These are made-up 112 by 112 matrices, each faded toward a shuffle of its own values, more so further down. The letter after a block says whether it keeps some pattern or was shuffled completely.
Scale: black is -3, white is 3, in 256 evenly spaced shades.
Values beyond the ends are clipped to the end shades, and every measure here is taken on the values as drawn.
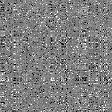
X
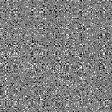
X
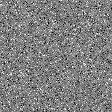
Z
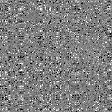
X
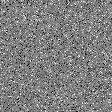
Z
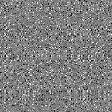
X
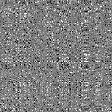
X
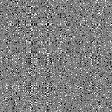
X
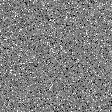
Z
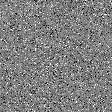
Z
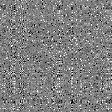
X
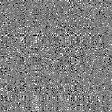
X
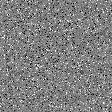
Z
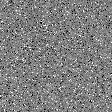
Z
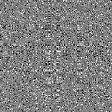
X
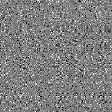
X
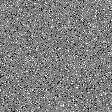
Z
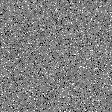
Z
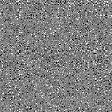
X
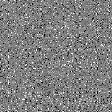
X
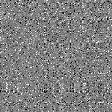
X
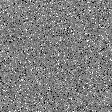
Z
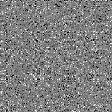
X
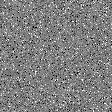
Z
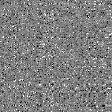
X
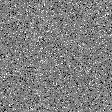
Z
